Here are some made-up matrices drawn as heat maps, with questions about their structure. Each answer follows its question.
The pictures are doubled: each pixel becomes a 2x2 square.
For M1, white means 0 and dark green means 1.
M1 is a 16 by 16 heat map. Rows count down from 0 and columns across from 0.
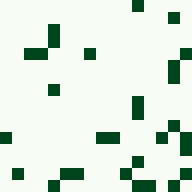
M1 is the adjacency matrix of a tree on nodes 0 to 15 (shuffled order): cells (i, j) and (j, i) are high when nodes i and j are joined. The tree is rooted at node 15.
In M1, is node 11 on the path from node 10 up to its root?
no
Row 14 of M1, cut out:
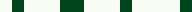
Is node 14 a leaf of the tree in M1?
no
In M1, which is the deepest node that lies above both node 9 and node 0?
11
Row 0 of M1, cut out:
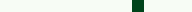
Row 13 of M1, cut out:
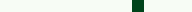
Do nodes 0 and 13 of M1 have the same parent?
yes
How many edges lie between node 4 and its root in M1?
1
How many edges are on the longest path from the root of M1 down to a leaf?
2
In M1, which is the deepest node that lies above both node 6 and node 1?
14
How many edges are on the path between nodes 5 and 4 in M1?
3
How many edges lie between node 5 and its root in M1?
2
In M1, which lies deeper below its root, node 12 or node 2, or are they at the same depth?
node 2
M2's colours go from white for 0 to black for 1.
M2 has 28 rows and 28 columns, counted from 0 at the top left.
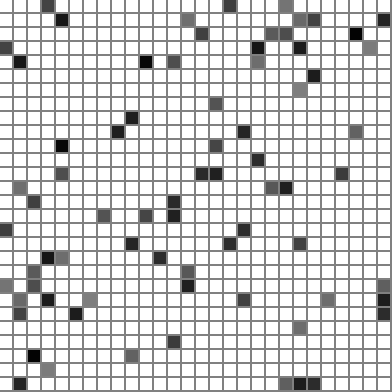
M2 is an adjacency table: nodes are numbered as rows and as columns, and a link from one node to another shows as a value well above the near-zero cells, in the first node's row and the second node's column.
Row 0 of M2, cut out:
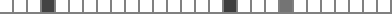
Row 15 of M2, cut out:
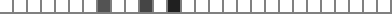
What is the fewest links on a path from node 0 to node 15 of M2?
5
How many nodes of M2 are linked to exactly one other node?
8
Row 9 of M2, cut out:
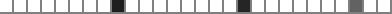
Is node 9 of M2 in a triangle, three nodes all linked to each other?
no
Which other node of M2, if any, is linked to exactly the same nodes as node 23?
node 6
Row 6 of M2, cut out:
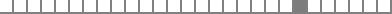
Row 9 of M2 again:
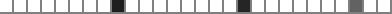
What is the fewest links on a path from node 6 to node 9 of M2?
3
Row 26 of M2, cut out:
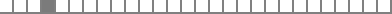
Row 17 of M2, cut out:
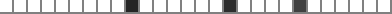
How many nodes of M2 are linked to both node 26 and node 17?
0
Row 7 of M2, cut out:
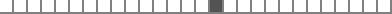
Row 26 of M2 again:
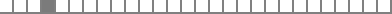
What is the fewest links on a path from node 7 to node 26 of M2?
6
